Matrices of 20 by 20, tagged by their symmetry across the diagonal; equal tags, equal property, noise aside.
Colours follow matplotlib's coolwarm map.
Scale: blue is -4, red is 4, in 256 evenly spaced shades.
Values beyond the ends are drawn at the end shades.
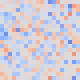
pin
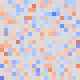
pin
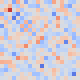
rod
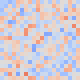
rod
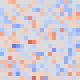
pin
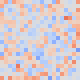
rod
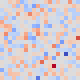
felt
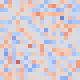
felt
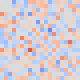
felt
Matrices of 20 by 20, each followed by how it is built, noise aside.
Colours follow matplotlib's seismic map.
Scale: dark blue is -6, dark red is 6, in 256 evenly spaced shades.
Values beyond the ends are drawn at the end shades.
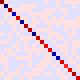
diagonal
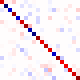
diagonal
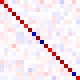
diagonal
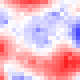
smooth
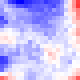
smooth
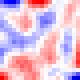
smooth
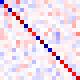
diagonal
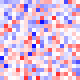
noise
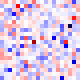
noise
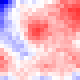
smooth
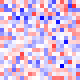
noise
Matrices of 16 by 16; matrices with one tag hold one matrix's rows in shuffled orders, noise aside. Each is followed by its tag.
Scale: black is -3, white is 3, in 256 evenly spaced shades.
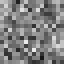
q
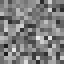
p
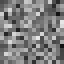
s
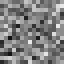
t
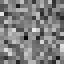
s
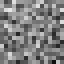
s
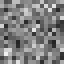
s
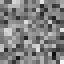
s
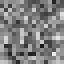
q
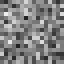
s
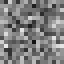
q
